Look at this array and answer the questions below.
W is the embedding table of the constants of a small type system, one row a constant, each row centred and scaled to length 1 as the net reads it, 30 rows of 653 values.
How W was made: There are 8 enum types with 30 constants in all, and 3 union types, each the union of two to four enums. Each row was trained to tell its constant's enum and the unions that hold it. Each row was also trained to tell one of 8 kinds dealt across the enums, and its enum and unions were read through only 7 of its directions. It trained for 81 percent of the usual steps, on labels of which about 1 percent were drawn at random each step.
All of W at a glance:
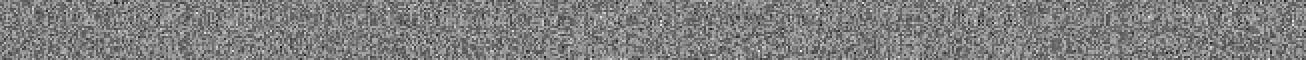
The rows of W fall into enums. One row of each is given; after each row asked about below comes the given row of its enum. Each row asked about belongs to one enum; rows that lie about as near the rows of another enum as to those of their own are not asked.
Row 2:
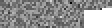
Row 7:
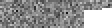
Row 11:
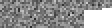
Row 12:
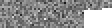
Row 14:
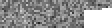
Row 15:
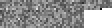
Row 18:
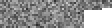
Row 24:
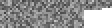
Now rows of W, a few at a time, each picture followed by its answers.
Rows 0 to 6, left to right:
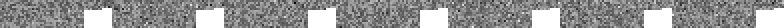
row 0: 15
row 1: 24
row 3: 18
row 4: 7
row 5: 2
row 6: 14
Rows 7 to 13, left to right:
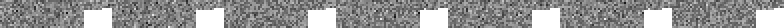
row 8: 7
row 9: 12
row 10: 12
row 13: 15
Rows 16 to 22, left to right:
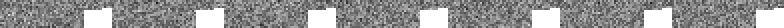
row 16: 2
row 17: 12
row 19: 24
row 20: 24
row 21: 24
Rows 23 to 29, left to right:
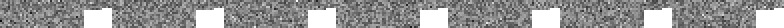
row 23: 14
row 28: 14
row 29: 12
